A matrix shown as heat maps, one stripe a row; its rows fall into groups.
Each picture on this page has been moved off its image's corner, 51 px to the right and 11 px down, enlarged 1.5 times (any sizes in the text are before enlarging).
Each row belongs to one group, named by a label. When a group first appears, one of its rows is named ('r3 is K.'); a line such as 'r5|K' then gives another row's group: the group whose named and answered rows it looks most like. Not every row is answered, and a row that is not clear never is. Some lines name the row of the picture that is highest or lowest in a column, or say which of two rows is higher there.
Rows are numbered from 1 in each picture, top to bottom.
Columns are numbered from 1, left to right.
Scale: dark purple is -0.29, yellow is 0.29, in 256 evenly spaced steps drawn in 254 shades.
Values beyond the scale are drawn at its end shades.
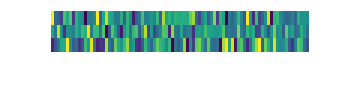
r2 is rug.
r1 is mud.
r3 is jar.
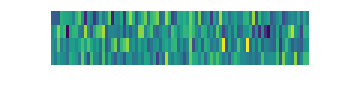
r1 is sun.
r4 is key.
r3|rug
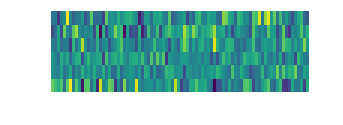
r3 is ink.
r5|key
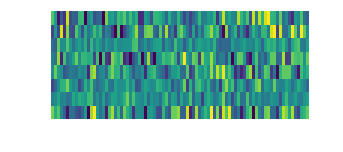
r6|jar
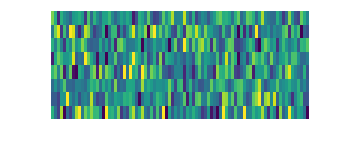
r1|mud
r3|ink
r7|jar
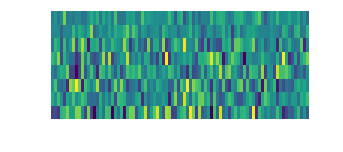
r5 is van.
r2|rug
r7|ink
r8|sun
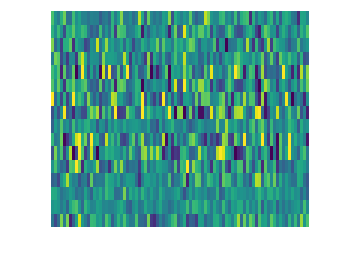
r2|ink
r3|mud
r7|rug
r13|jar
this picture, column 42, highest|6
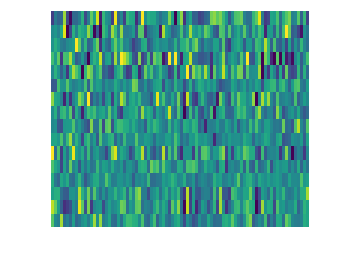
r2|rug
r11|rug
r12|mud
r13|mud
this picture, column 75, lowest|4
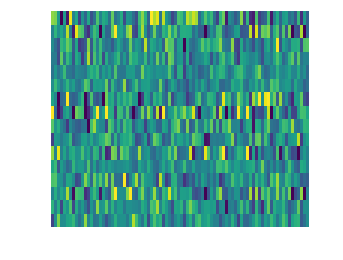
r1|mud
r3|key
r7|jar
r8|mud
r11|rug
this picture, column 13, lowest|9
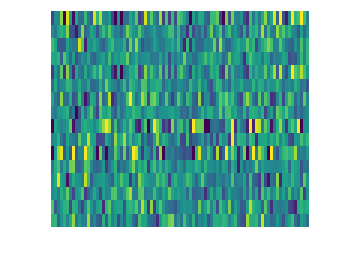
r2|van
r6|sun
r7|sun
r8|van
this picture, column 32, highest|1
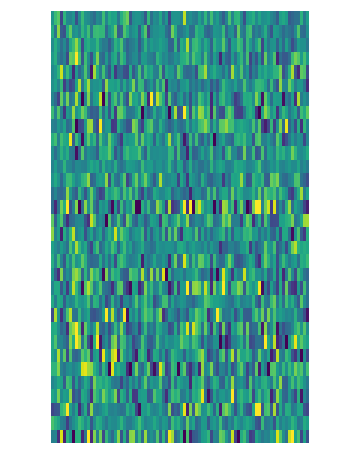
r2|rug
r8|ink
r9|van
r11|van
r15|jar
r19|ink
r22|rug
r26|rug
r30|jar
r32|key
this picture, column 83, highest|7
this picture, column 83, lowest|5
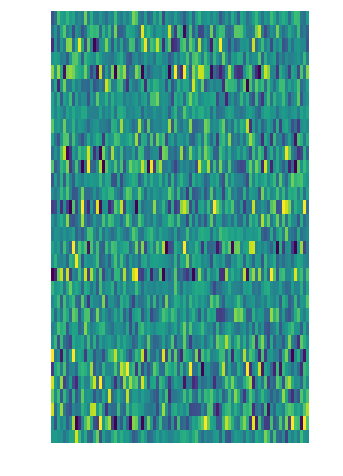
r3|sun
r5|ink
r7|mud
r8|ink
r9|rug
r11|rug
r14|van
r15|ink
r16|van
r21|ink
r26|rug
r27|rug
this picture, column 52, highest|31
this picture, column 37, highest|12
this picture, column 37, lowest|11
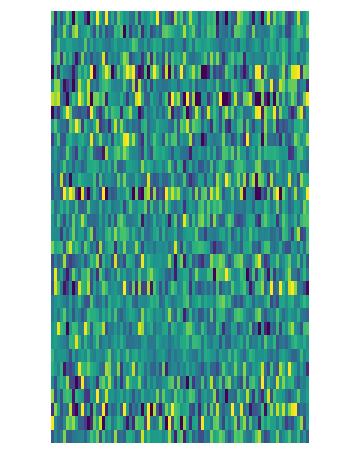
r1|mud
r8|jar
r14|key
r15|key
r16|ink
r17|rug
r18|ink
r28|van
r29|mud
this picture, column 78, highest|30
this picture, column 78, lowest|9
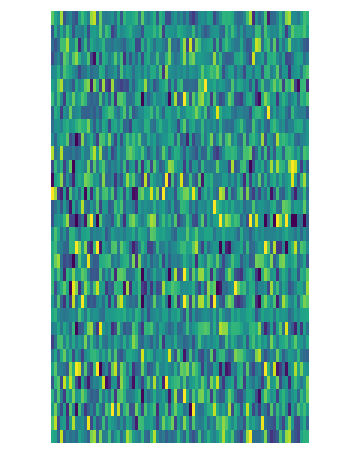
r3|jar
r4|sun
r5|key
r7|ink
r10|van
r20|ink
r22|ink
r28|key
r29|ink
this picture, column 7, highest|28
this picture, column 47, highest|3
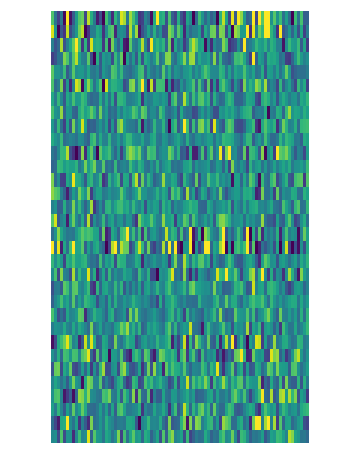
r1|jar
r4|sun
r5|rug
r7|ink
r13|rug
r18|rug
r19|ink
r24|rug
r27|key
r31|jar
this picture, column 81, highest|32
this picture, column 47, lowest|20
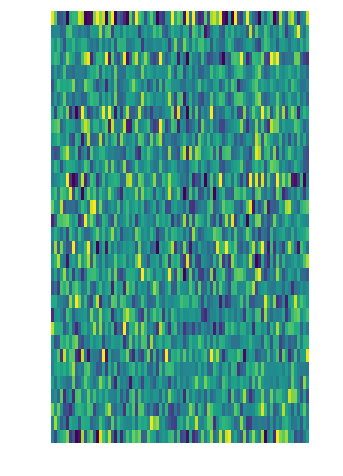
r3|ink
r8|van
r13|van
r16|jar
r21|sun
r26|key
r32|van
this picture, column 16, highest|1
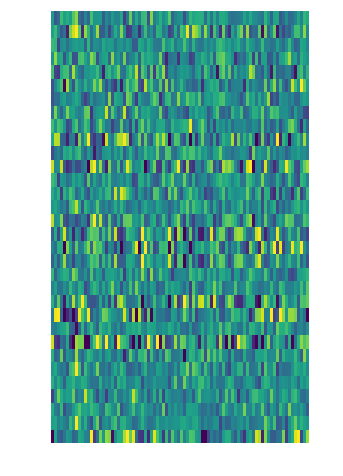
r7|sun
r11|sun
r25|mud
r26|key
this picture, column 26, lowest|2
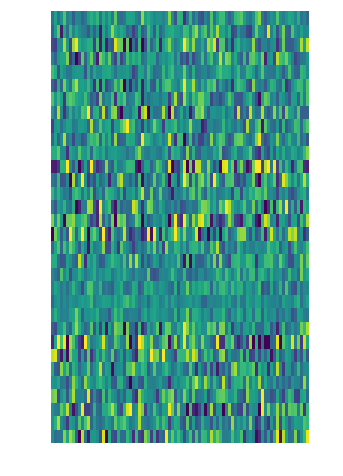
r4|van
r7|ink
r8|rug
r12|jar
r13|ink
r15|van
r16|ink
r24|sun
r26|mud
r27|sun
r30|van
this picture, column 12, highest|25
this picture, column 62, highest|27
